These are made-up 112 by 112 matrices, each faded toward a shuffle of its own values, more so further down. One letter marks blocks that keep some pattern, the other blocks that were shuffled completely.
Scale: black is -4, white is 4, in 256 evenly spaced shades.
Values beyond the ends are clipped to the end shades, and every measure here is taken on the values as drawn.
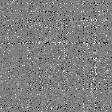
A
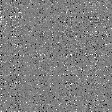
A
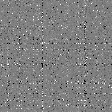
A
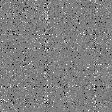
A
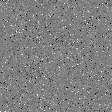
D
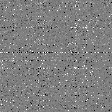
A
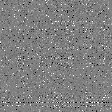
A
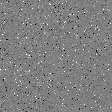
D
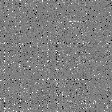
A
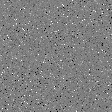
D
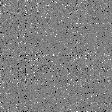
A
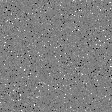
D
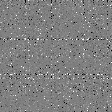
A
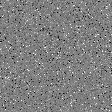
D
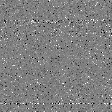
A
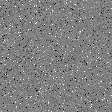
D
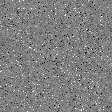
D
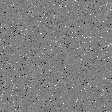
D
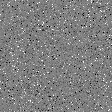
D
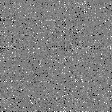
A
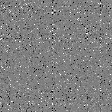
A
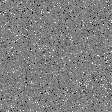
D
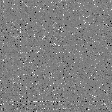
A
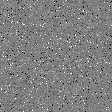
D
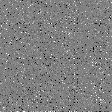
A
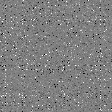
A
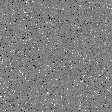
D
